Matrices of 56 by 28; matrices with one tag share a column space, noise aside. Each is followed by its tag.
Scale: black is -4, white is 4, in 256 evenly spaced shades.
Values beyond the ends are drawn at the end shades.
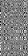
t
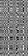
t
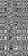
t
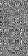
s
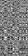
t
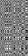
t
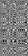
s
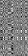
t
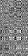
t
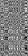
t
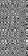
s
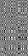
t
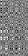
t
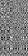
t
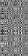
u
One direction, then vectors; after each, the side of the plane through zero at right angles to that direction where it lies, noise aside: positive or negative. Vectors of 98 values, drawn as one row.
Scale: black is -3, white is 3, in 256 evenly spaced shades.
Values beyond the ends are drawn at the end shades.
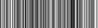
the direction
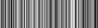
negative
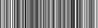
positive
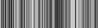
negative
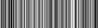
negative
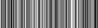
negative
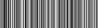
positive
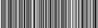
negative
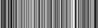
negative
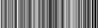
negative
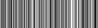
negative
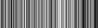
negative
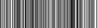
positive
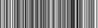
positive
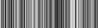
negative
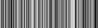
negative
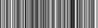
positive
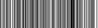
positive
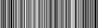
negative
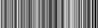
negative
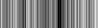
positive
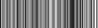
positive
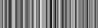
negative
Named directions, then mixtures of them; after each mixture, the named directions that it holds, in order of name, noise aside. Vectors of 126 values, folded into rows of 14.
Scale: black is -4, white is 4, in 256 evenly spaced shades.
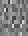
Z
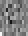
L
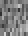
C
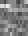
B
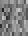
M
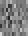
L, M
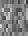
M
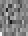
L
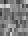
B, C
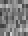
B, C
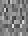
Z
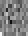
L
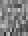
C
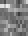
B
